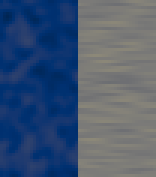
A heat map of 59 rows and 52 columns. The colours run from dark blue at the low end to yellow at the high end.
It is made of 1 by 2 panels. Panel 1,1: very low, blotchy, faint in contrast. Panel 1,2: middling, streaked across, faint in contrast.
